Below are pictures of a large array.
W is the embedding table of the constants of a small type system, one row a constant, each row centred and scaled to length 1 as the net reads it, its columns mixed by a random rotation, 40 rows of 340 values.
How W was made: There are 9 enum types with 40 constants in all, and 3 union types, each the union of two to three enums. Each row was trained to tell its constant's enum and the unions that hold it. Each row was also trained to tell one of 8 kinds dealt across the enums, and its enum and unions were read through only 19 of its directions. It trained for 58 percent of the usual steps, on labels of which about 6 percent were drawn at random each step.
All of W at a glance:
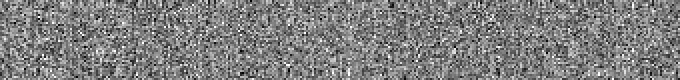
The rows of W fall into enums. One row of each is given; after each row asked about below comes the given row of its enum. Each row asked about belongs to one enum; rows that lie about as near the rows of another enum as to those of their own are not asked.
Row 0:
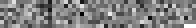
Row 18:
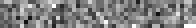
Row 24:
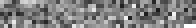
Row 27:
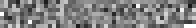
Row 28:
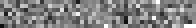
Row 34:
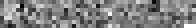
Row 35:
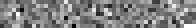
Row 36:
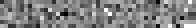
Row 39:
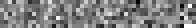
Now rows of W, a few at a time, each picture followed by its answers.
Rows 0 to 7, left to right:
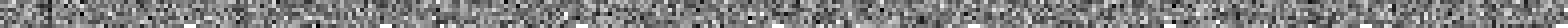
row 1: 0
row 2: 28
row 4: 24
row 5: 27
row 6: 18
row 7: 35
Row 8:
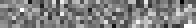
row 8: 0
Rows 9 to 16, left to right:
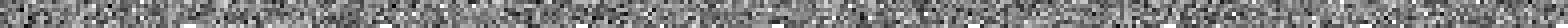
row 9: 24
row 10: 24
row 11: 28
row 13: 34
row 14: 35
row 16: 39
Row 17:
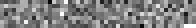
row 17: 0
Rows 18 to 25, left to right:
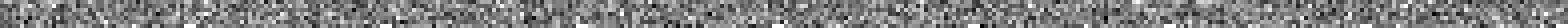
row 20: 34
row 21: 27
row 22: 27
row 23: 28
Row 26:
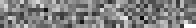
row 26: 34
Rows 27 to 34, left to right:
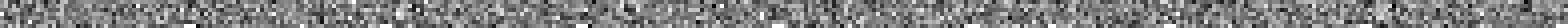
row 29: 34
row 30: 28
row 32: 24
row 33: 27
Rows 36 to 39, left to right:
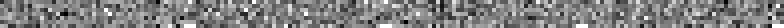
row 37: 18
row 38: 0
